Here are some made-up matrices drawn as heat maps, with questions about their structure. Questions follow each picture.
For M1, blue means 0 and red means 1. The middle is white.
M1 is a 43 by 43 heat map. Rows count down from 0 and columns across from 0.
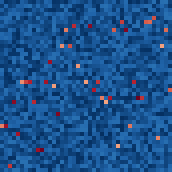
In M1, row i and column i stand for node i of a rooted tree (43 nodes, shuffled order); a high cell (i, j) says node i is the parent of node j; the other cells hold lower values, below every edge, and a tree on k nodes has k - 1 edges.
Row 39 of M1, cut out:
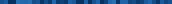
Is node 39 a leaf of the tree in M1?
yes
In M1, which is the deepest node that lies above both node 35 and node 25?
24
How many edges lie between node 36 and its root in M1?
2
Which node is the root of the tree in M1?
20
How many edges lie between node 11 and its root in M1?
1
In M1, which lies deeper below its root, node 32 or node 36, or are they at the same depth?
node 32
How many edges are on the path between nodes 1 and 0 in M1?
2
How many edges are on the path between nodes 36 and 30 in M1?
2
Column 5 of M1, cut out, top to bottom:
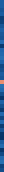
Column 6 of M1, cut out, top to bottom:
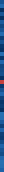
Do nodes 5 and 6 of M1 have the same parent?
yes
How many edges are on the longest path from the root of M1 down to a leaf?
3
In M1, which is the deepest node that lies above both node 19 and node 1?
7
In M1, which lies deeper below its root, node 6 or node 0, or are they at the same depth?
node 0
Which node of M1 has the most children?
20
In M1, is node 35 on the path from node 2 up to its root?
no
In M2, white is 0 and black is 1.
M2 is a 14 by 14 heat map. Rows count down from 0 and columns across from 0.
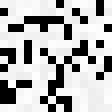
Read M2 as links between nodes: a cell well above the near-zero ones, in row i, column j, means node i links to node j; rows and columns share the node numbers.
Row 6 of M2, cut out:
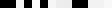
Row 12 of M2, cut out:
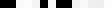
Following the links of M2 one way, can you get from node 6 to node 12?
yes
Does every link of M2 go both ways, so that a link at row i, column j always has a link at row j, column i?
no
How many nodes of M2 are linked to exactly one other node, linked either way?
0
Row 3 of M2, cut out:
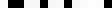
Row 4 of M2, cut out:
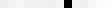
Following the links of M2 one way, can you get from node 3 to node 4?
yes
